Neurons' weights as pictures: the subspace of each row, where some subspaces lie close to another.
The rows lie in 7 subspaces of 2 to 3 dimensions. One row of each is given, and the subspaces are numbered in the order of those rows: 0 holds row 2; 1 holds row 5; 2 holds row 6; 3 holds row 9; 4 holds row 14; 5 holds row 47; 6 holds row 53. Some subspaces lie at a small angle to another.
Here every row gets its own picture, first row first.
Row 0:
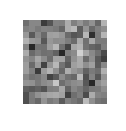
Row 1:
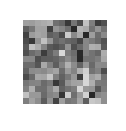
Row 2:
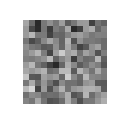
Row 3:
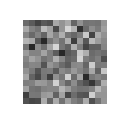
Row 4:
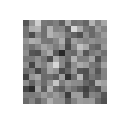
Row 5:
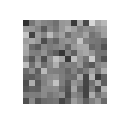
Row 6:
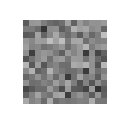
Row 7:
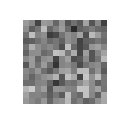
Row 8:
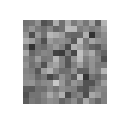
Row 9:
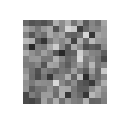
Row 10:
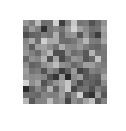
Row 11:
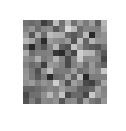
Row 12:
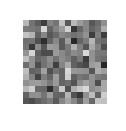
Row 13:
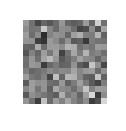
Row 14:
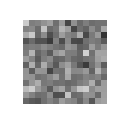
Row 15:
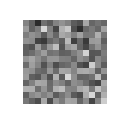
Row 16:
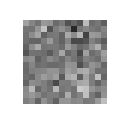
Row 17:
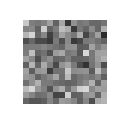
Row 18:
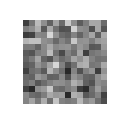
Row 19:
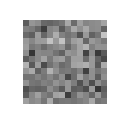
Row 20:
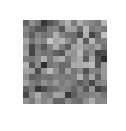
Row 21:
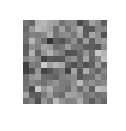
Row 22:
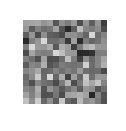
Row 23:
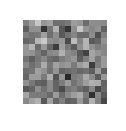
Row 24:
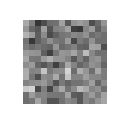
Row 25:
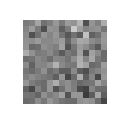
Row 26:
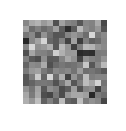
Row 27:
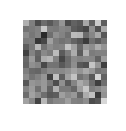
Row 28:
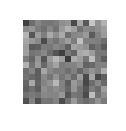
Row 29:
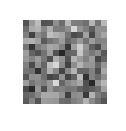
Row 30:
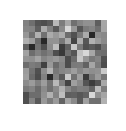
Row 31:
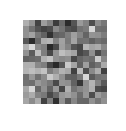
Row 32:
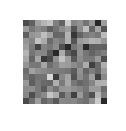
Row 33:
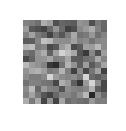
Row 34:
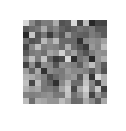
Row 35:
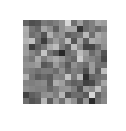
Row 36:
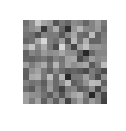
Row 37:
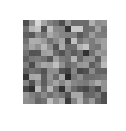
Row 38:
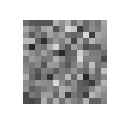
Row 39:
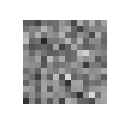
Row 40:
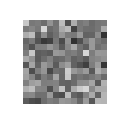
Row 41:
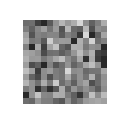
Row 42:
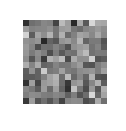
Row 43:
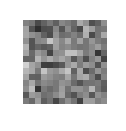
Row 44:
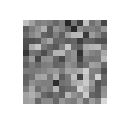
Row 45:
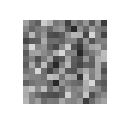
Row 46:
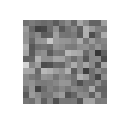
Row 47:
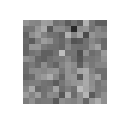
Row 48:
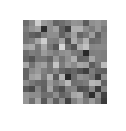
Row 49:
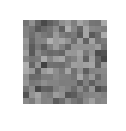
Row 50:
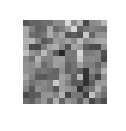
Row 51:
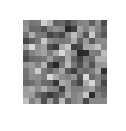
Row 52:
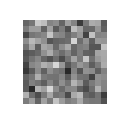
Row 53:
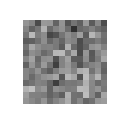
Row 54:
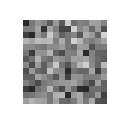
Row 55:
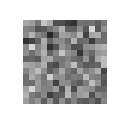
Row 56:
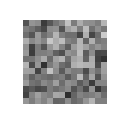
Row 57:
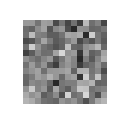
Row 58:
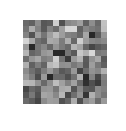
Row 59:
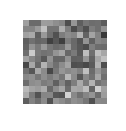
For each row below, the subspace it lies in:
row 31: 2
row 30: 6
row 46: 0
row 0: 0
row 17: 4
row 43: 0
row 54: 4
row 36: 6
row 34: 1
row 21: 2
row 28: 1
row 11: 6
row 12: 4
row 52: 4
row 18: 4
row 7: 6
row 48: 6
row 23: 3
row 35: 5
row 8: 6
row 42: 1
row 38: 3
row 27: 5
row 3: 3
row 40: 4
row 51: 0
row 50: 5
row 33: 0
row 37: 0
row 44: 5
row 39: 1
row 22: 1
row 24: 2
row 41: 4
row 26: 1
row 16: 5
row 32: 5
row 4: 0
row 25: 3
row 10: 1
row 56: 2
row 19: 2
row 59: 2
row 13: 5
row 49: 2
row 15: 3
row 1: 5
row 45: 0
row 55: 4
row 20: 2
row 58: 1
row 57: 3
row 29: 0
